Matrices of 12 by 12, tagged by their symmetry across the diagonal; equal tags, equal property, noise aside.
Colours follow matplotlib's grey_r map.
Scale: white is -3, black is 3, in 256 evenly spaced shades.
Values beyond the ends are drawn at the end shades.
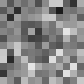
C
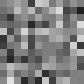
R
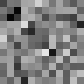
C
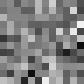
R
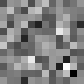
C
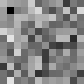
C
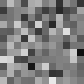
R
